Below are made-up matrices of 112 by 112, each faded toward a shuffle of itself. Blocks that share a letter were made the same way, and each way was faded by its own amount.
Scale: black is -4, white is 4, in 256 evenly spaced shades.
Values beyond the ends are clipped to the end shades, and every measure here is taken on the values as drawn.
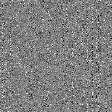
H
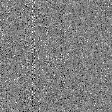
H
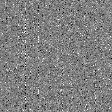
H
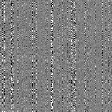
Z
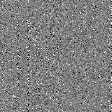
H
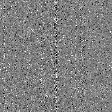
H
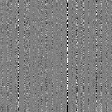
Z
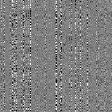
Z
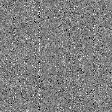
H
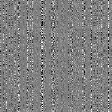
Z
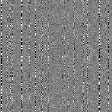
Z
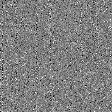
H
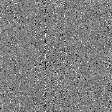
H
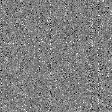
H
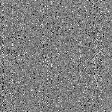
H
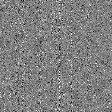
H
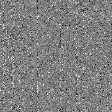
H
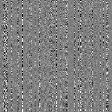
Z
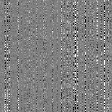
Z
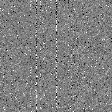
H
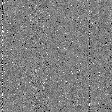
H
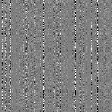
Z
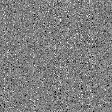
H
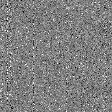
H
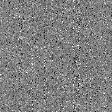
H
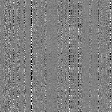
Z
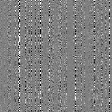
Z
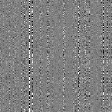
Z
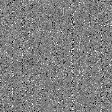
H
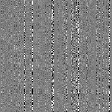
Z
